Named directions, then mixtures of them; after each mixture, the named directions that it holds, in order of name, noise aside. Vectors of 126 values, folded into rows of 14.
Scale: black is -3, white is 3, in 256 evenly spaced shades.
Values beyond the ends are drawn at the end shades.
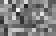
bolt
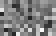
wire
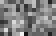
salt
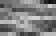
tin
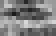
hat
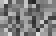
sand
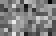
salt, tin, wire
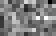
bolt, salt, tin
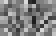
sand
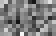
sand, tin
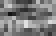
hat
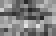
hat, wire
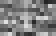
sand, tin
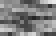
tin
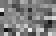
tin, wire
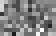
sand, wire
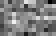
bolt, salt, tin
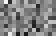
bolt, sand, wire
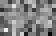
salt, wire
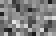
salt, tin, wire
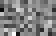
wire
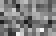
hat, salt, wire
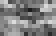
hat, salt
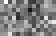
bolt, hat, sand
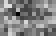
bolt, hat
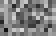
bolt, wire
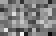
salt, sand, wire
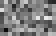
bolt, tin, wire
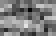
hat, tin, wire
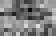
hat, wire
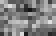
hat, salt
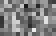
bolt, salt
